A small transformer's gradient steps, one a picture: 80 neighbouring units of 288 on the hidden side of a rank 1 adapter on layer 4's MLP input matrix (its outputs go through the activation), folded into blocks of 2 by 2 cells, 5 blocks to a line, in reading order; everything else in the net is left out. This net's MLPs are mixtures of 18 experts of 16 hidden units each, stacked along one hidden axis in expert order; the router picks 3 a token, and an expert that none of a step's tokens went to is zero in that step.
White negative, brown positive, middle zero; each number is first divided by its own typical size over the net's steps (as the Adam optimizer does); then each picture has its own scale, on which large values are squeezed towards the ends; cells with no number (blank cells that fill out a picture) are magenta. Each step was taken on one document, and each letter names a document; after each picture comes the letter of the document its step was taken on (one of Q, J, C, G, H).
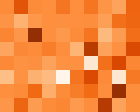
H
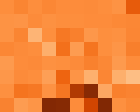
H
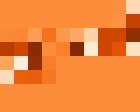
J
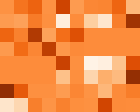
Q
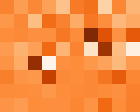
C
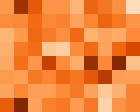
Q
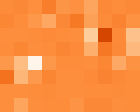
C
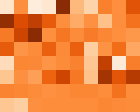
H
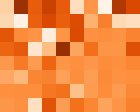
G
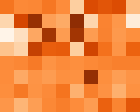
G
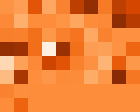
G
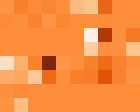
C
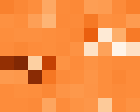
C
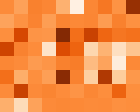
H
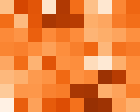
Q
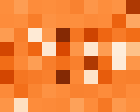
H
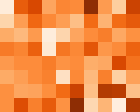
G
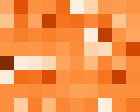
C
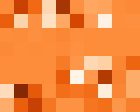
Q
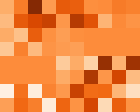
Q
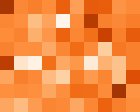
H
